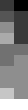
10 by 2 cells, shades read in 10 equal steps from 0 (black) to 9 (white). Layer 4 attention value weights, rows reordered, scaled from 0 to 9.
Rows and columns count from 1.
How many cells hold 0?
1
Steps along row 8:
same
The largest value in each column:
9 9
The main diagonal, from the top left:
2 2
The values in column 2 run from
0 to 9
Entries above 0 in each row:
1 2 2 2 2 2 2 2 2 2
